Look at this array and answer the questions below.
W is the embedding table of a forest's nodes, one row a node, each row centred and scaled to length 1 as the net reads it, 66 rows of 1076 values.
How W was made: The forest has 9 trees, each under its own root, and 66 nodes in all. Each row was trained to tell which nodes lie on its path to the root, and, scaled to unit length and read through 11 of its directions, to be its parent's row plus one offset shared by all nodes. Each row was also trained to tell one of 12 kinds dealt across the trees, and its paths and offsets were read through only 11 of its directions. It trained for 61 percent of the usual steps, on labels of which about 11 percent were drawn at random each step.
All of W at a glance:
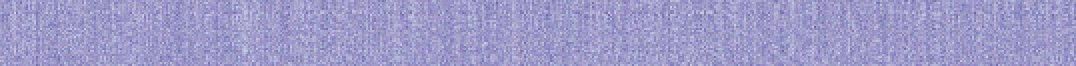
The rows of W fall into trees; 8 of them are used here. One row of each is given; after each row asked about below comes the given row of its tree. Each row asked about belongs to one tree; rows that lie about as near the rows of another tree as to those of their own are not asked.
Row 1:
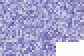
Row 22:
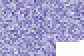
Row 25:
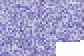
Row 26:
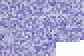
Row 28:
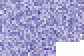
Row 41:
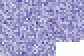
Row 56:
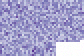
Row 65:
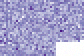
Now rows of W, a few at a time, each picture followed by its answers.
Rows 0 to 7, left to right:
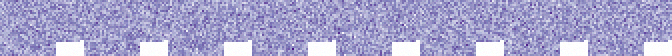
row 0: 28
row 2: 28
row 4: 65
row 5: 25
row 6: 28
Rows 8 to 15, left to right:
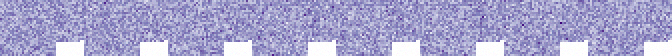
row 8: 22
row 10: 25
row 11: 65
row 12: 65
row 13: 65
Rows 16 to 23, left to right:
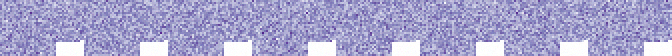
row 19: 28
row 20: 26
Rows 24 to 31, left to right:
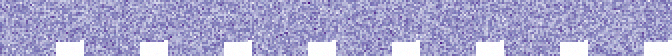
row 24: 28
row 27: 28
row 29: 22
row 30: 1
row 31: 65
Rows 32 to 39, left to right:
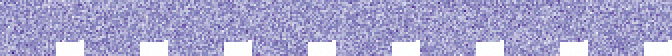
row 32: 28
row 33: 1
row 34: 26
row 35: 25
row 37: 65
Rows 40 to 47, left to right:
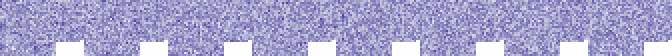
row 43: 25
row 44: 22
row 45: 28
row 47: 22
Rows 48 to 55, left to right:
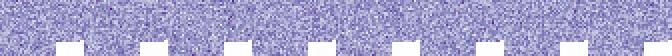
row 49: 28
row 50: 65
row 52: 65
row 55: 26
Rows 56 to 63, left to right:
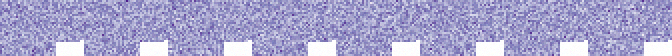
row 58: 26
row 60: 1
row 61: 56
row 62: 26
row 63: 65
